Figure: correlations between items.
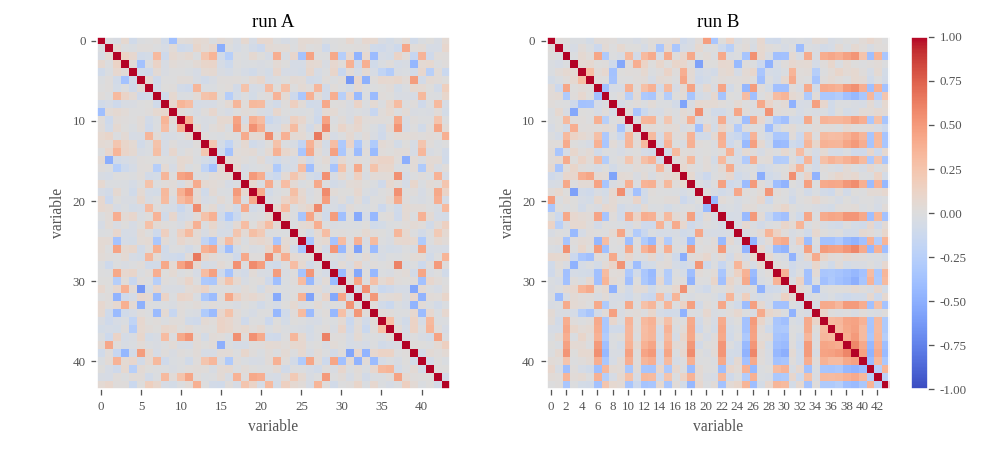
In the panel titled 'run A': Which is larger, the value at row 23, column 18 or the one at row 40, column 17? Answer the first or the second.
the first
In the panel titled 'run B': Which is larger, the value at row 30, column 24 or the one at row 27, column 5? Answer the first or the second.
the first
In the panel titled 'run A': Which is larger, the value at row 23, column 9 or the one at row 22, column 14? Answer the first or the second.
the second
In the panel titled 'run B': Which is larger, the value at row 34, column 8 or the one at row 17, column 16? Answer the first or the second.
the first
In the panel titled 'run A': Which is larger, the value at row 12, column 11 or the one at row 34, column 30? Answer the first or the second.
the second
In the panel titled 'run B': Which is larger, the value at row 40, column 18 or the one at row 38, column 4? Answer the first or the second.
the first
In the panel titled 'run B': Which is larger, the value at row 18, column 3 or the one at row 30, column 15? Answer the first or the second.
the first
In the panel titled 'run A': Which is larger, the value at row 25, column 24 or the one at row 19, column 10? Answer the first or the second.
the second
